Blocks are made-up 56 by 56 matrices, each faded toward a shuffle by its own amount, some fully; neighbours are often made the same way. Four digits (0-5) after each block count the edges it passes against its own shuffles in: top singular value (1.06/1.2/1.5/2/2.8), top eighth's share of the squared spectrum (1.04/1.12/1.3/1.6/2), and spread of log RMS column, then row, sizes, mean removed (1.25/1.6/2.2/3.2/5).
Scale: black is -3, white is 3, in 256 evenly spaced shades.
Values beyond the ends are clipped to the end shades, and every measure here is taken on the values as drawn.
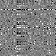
4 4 2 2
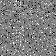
2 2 0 0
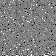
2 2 0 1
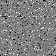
2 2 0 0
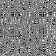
4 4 2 2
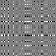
5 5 3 4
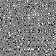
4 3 1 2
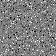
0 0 0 0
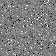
1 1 0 0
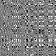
4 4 3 3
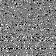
2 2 0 2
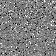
0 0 0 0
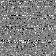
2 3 0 3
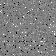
2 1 0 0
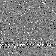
2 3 0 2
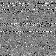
2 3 0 3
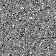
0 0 0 0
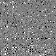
2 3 2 2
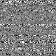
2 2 0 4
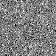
1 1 0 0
